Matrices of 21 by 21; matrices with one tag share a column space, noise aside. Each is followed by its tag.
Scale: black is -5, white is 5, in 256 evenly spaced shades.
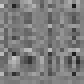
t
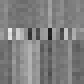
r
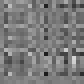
t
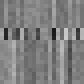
r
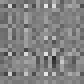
t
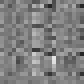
t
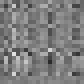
t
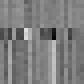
r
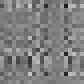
t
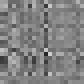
t
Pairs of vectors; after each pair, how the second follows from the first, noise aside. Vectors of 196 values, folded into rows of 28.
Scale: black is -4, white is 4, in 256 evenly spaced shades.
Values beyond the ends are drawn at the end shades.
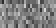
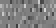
partly zeroed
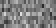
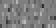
partly zeroed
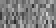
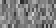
shuffled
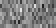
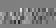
partly zeroed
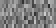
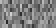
reversed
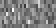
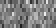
shuffled
